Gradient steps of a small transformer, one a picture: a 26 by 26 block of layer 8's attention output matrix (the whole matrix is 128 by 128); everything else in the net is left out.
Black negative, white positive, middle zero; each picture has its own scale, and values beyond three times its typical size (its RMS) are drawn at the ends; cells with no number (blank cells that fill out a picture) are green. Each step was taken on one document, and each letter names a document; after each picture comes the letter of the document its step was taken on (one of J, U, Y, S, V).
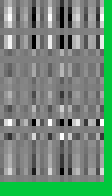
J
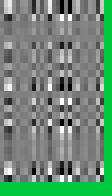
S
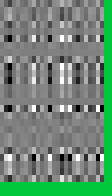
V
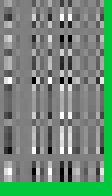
S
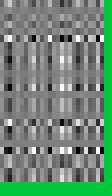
V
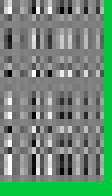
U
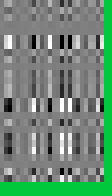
S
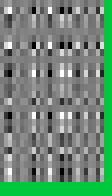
U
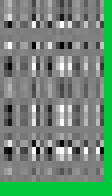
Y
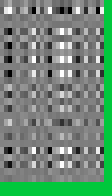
V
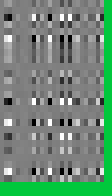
S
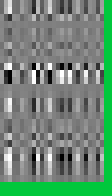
U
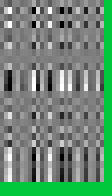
U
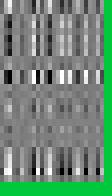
U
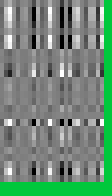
J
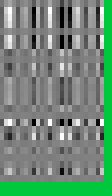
J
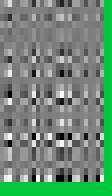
Y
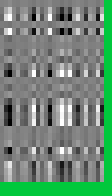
Y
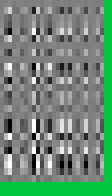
U
